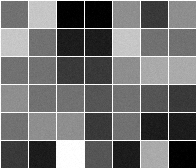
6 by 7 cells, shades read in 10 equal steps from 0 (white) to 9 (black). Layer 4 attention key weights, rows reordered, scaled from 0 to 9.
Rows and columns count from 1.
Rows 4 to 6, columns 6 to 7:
6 7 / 8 8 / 3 9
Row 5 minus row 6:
-2 -4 4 1 -3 5 -1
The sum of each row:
40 35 34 38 41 41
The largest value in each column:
7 8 9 9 8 8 9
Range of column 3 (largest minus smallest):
9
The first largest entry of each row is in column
3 3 3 7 6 7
